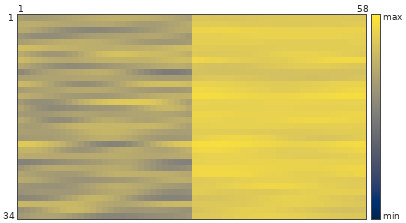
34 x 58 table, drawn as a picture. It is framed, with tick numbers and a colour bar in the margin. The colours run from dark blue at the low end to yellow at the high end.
The table splits into one row of 2 panels. Panel 1,1: high, streaked across. Panel 1,2: very high, streaked across, faint in contrast.
